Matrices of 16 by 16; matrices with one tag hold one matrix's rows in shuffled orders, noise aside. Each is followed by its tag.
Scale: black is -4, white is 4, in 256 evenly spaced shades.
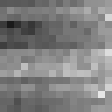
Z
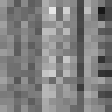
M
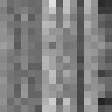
M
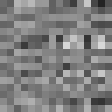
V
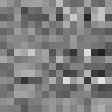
V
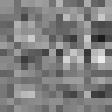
V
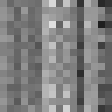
M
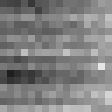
Z
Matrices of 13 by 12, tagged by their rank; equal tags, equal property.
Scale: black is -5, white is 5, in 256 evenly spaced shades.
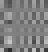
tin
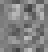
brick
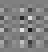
tin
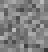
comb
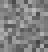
comb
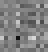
brick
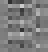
brick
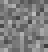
comb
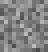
comb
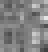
brick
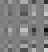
tin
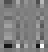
tin
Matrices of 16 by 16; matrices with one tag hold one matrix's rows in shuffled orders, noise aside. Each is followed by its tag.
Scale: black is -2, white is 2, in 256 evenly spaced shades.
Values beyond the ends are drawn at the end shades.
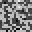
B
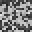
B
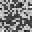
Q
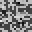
B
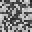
Q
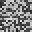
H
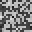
H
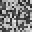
H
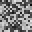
Q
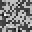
H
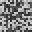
Q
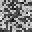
Q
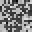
Q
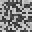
Q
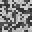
B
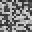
B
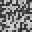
H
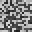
Q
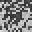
Q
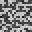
B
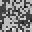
H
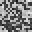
Q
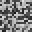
B
